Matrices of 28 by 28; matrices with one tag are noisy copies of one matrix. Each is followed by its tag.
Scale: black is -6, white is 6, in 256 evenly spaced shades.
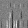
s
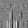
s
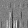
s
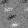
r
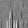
s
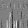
s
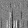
s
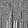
s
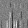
s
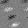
r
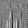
s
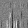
s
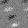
r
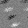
r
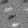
r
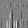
s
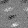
r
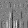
s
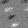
r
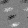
r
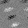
r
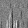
s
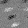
r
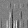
s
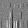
s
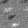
r
